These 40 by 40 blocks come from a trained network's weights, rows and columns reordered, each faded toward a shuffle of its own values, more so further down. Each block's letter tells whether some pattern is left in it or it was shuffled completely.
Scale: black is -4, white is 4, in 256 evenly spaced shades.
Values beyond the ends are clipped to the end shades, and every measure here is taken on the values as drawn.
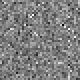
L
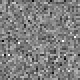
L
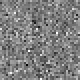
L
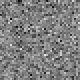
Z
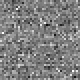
L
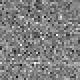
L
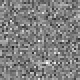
L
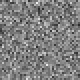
L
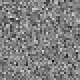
Z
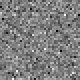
Z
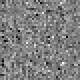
L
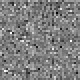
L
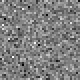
Z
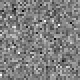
L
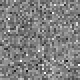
L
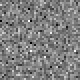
Z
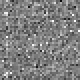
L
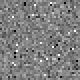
Z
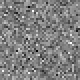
Z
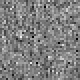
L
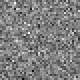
L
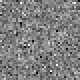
Z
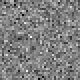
Z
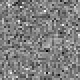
Z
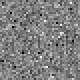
Z
